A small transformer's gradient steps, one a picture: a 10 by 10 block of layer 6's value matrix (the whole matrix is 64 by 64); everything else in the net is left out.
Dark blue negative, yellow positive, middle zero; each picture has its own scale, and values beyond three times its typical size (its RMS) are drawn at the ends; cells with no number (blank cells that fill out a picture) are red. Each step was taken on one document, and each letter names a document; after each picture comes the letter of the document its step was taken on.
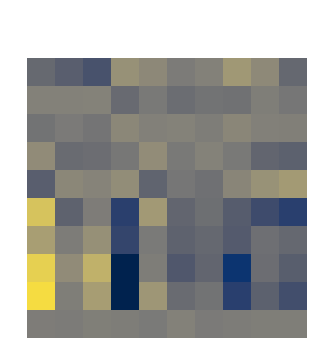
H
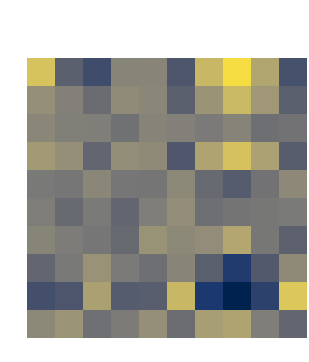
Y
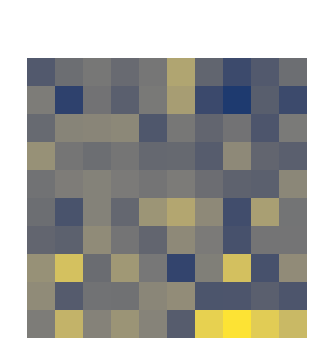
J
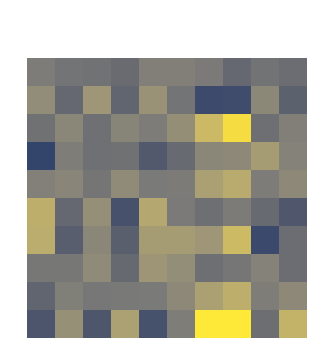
J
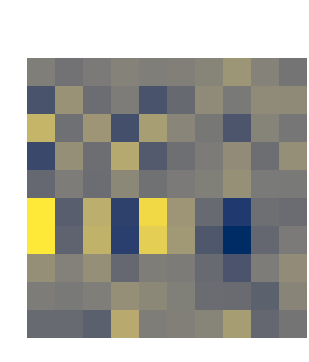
H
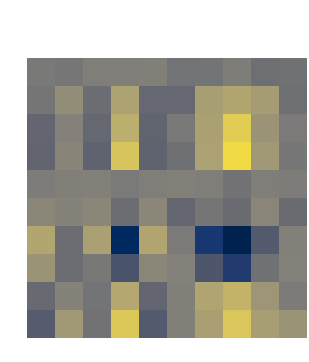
J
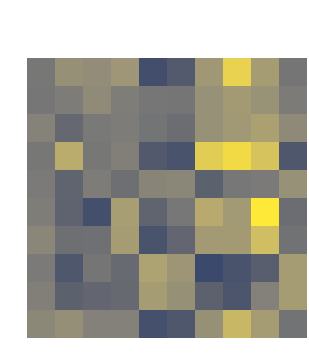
Y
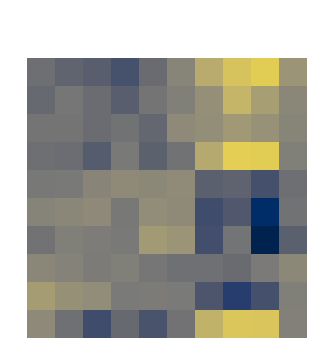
Y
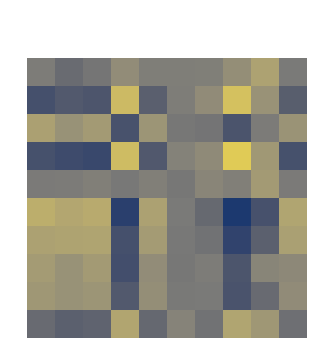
H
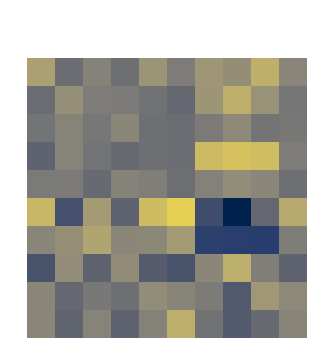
J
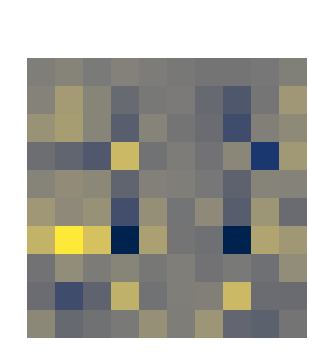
H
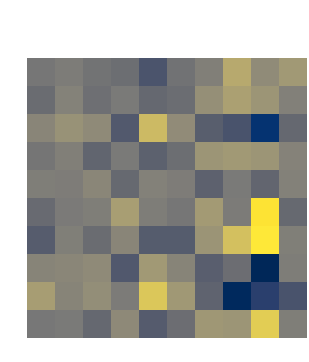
Y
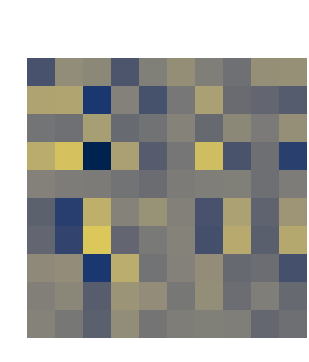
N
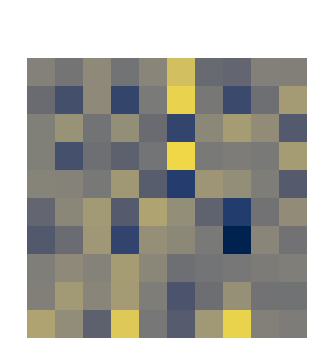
J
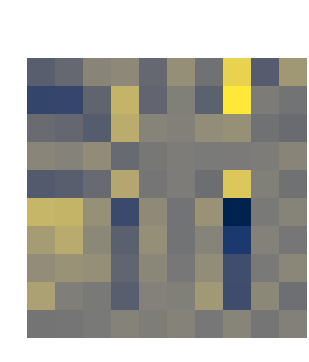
H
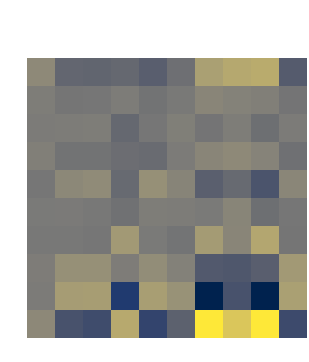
Y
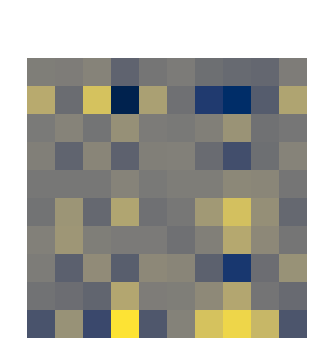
J
